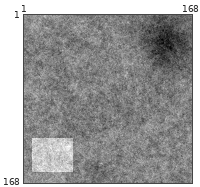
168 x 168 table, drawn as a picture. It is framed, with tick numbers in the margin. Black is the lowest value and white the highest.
There are no regular stripes. A few values lie far out on both sides of the bulk. One dip sinks in the top right. The ninth with the highest average is the bottom left. The texture is blotchy. An odd patch, higher than its surroundings, sits in the bottom left. The ninth with the lowest average is the top right.
